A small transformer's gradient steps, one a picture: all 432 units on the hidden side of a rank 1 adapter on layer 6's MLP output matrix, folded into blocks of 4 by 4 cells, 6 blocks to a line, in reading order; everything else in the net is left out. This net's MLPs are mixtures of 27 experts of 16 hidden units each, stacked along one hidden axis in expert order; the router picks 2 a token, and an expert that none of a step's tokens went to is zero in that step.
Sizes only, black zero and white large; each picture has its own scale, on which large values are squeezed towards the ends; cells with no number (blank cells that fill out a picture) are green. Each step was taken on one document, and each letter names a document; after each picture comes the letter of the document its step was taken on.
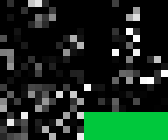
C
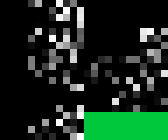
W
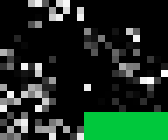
C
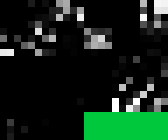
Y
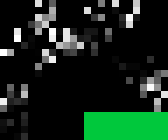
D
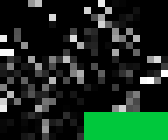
C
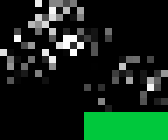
D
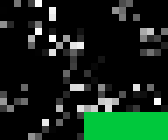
W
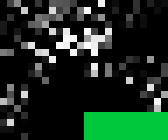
D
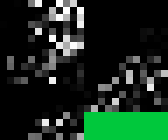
W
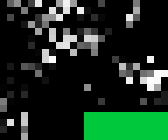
D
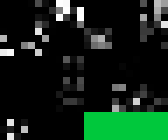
Y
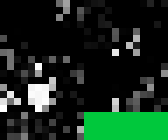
C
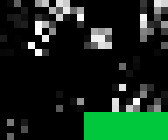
Y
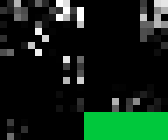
Y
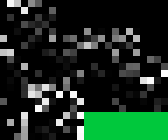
C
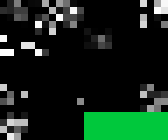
Y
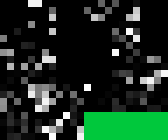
C
